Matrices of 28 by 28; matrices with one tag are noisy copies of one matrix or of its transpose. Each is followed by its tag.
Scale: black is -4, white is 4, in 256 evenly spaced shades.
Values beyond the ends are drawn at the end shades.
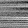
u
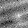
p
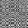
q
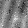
p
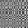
q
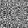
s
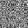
s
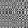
q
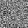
s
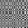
q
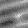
p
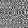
q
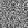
s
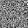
s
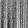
u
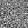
s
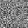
s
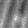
p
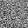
s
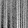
u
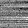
u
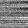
u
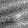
p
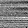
u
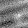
p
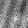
p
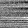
u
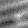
p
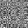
s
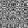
s
